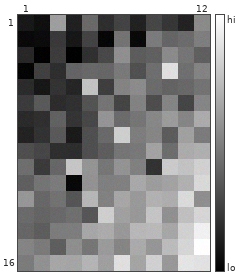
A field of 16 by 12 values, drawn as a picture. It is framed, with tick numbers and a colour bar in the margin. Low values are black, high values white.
Slope: up to the bottom right. Odd rows or columns: none. Calmest part: bottom left. Mirror symmetry: none. Ninth with the highest average: bottom right. Stripes: none. Ninth with the lowest average: top left.
